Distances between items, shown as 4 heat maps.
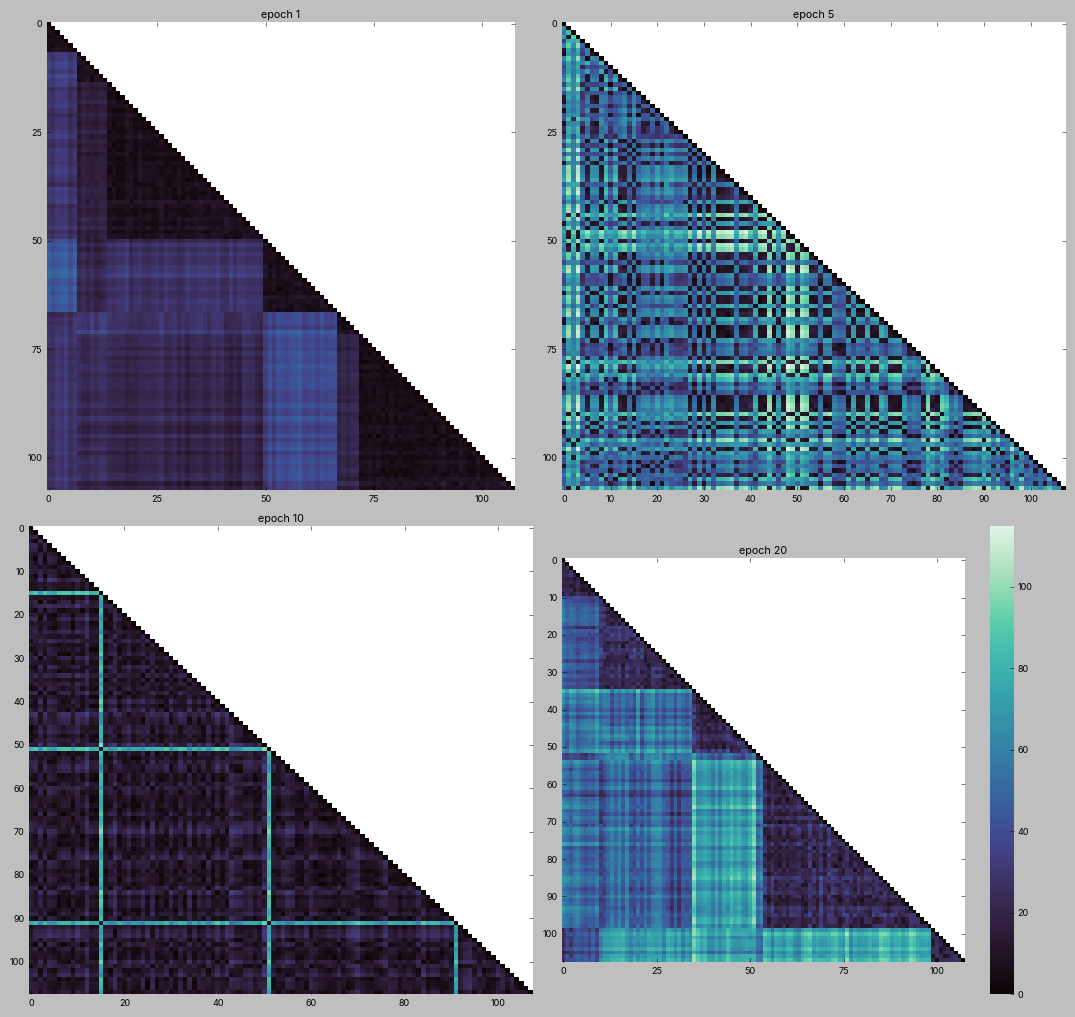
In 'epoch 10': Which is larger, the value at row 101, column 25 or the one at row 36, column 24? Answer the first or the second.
the first
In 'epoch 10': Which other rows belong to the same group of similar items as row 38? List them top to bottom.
0, 1, 2, 3, 4, 5, 6, 7, 8, 9, 10, 11, 12, 13, 14, 16, 17, 18, 19, 20, 21, 22, 23, 24, 25, 26, 27, 28, 29, 30, 31, 32, 33, 34, 35, 36, 37, 39, 40, 41, 42, 43, 44, 45, 46, 47, 48, 49, 50, 52, 53, 54, 55, 56, 57, 58, 59, 60, 61, 62, 63, 64, 65, 66, 67, 68, 69, 70, 71, 72, 73, 74, 75, 76, 77, 78, 79, 80, 81, 82, 83, 84, 85, 86, 87, 88, 89, 90, 92, 93, 94, 95, 96, 97, 98, 99, 100, 101, 102, 103, 104, 105, 106, 107
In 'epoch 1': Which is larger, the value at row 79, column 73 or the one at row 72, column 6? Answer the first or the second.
the second
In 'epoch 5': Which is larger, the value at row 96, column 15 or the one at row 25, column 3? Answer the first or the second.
the first
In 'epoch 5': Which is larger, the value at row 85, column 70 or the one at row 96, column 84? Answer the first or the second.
the second
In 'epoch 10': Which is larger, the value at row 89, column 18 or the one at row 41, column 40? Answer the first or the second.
the first
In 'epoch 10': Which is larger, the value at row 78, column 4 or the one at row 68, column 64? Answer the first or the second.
the first
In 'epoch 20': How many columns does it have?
108
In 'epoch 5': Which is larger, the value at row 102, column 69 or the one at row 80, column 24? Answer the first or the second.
the second
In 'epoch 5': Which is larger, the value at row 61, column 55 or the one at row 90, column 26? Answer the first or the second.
the second
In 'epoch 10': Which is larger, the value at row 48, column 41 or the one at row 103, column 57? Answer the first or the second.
the second
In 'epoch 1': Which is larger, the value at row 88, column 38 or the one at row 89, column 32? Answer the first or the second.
the first
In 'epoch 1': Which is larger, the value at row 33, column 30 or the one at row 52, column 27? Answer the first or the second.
the second
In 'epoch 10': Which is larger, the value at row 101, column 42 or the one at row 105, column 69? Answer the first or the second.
the first
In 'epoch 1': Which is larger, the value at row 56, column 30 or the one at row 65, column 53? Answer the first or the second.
the first
